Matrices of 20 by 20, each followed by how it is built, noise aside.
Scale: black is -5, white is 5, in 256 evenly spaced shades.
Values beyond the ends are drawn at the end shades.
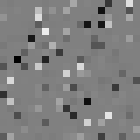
sparse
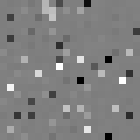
sparse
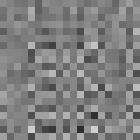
low rank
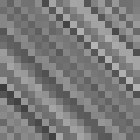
Toeplitz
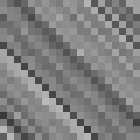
Toeplitz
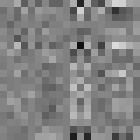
low rank
